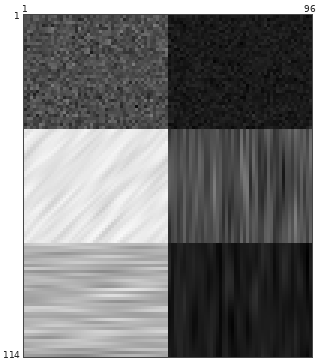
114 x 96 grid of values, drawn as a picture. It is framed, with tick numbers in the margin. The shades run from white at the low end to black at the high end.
It is made of 3 by 2 panels. Panel 1,1: high, fine-grained. Panel 1,2: very high, fine-grained, faint in contrast. Panel 2,1: very low, slanting up to the right, faint in contrast. Panel 2,2: high, streaked downward. Panel 3,1: low, streaked across. Panel 3,2: very high, streaked downward, faint in contrast.
